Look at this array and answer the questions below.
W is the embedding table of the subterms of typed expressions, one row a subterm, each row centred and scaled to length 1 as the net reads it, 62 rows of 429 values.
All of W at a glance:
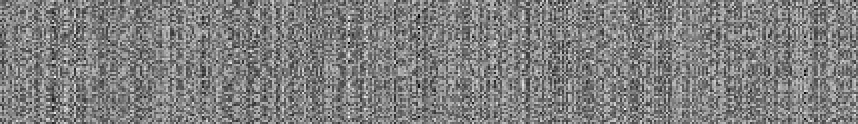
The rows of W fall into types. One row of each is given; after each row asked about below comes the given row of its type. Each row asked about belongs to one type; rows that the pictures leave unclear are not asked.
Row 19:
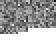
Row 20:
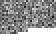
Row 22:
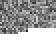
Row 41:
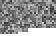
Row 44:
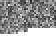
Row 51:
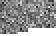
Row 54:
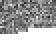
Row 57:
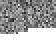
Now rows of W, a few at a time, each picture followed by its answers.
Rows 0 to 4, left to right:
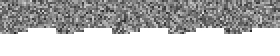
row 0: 22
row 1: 22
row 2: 41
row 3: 51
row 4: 22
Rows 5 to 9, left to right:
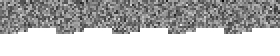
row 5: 44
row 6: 57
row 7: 22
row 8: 44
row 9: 41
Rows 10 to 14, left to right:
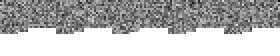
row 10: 19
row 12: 20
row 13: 54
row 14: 19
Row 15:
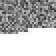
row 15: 22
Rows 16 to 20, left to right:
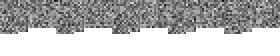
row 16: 22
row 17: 19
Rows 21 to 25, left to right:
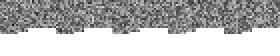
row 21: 41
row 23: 20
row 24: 44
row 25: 54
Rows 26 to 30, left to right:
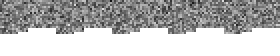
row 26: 41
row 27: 19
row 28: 41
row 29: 54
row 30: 20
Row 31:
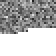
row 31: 41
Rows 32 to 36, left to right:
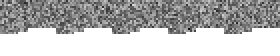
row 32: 57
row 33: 41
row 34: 41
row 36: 19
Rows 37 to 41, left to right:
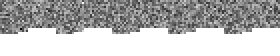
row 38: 20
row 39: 22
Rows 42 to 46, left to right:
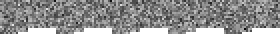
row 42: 19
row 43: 44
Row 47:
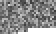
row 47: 44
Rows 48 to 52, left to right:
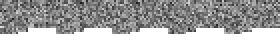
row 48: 54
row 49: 57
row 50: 57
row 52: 20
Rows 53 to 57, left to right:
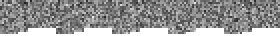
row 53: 57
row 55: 44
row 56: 20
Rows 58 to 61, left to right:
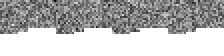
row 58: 44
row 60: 22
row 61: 57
